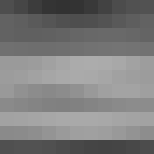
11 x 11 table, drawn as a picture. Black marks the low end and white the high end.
Average level on the scale: 50%. Grain: streaks across. Calmest part: middle right.
